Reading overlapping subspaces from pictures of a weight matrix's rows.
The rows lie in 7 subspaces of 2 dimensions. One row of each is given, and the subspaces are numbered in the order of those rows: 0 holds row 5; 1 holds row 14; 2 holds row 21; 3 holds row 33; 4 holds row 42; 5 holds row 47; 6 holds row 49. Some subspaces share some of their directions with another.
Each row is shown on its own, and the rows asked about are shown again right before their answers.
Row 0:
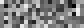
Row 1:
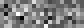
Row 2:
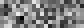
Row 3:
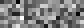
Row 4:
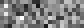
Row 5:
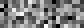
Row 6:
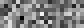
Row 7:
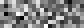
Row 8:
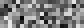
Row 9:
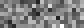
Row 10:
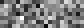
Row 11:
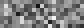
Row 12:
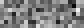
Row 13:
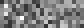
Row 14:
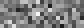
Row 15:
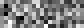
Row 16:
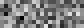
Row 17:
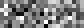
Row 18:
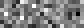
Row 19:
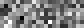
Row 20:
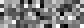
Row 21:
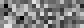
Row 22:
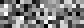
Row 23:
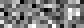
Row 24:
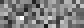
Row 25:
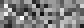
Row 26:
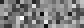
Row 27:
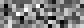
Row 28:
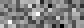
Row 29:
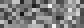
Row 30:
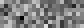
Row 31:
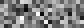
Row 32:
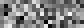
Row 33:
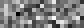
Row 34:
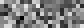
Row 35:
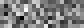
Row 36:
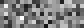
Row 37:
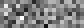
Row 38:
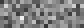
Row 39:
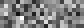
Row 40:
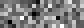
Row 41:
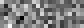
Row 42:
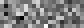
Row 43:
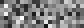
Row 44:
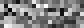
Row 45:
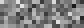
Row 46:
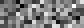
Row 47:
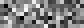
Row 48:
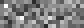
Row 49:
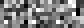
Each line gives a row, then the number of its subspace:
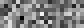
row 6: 4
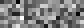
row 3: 2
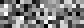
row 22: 2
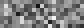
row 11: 3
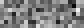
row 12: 6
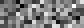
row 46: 3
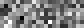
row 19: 4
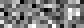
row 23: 5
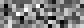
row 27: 3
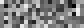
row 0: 6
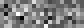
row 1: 0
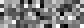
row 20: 0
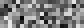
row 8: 4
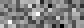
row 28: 1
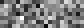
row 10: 2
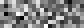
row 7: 4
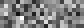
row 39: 2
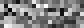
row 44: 2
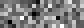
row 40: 1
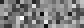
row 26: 3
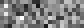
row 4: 4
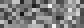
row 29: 5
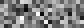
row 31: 1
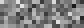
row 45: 3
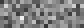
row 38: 6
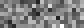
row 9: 1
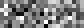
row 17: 0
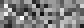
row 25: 2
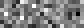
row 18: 5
